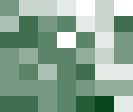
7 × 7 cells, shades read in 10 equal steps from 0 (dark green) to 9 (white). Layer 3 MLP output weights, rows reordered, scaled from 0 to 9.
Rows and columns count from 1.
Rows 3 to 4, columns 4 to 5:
9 3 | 3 5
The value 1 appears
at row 7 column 5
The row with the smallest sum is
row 7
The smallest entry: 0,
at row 7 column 6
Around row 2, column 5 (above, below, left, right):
9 3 3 7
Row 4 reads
4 5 3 3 5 7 4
